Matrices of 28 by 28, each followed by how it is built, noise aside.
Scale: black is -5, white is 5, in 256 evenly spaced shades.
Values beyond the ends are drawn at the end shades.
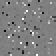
sparse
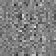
low rank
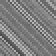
Toeplitz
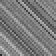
Toeplitz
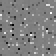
sparse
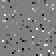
sparse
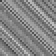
Toeplitz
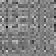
low rank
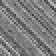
Toeplitz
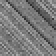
Toeplitz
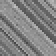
Toeplitz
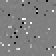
sparse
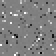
sparse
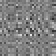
low rank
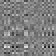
low rank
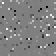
sparse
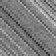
Toeplitz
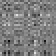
low rank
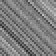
Toeplitz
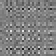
low rank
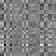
low rank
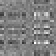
low rank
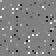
sparse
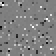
sparse
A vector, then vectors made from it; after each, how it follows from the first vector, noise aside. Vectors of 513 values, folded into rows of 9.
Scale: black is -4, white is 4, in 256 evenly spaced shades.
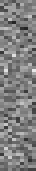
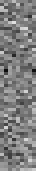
negated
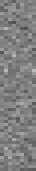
shrunk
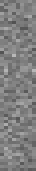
shrunk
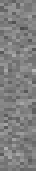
shrunk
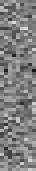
negated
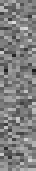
negated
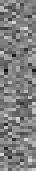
negated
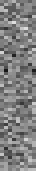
negated
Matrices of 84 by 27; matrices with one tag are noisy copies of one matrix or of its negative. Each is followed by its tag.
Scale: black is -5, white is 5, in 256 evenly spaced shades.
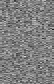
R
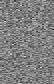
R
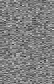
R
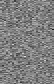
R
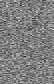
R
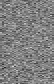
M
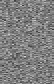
R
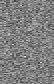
R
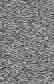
M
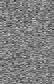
R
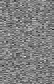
R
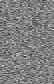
R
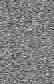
R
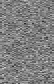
M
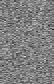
R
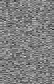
R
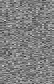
R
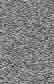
M
